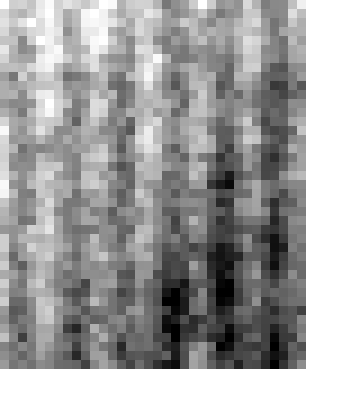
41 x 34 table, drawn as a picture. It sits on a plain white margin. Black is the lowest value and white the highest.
Histogram: bell-shaped. Stripes: upright, repeating 6 times. Grain: streaks running down. Ninth with the highest average: top left. Mirror symmetry: none. Slope: up to the top left.
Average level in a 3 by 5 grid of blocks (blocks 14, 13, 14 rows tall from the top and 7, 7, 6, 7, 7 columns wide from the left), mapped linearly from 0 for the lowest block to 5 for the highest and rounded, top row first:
5 4 4 3 3 | 4 3 3 2 2 | 3 2 1 0 1
